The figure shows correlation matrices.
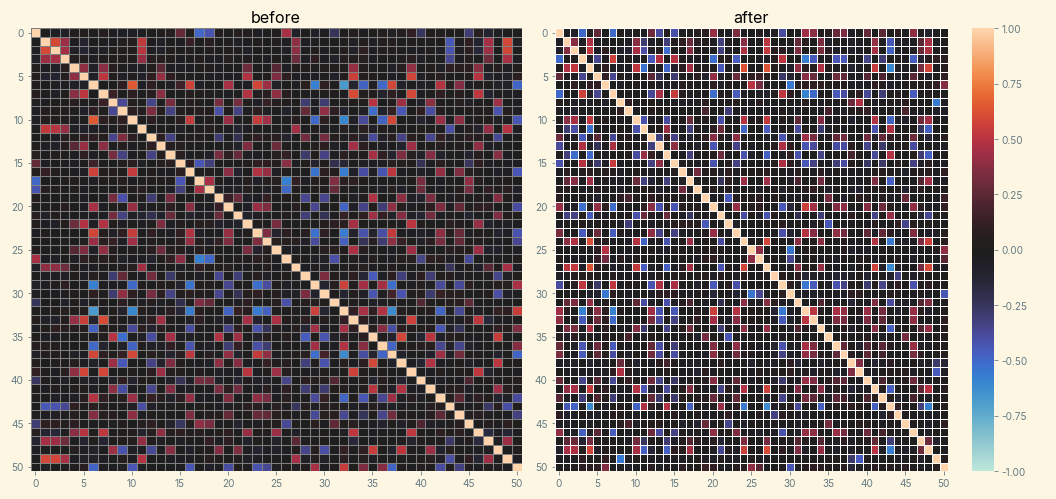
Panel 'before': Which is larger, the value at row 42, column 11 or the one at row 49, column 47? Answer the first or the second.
the second
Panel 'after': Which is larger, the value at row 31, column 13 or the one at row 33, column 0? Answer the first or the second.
the second
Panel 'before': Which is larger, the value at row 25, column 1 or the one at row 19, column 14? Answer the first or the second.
the second
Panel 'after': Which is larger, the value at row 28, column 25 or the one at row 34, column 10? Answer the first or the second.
the second
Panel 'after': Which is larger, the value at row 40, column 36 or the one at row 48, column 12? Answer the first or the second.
the first
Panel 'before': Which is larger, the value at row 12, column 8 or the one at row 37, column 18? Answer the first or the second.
the second
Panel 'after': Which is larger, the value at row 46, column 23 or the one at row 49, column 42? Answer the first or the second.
the first
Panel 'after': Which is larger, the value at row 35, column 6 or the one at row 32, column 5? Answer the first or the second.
the second
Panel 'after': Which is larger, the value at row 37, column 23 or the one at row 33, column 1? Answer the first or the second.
the first
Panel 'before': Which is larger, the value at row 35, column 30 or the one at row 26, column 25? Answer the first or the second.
the second
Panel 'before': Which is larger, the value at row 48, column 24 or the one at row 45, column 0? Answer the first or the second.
the first
